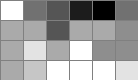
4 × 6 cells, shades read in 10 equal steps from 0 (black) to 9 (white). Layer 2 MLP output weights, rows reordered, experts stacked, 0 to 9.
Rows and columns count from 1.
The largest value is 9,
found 5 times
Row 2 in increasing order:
3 5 6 6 6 6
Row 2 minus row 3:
0 -2 -3 -3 1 0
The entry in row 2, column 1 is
6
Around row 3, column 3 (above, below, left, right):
3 9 8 9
